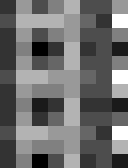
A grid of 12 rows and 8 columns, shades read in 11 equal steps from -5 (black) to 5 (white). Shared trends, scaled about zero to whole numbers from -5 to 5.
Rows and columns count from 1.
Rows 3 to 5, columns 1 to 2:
-3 1 | -3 0 | -3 1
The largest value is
5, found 3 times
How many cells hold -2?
22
